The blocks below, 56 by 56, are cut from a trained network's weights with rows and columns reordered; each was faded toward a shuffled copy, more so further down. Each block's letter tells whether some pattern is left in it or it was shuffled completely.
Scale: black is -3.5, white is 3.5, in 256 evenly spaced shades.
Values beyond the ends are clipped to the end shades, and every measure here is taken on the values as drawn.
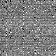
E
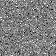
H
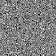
E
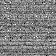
E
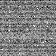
E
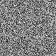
H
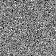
H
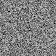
H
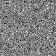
H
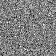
H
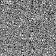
E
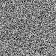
H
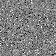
H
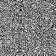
E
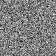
H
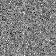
H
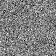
H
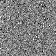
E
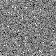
H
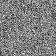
E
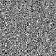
E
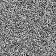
H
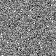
H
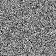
H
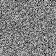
H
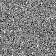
H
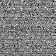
E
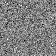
H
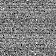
E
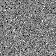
H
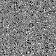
E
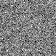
H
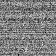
E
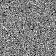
H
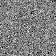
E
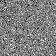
H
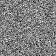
E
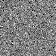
E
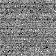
E
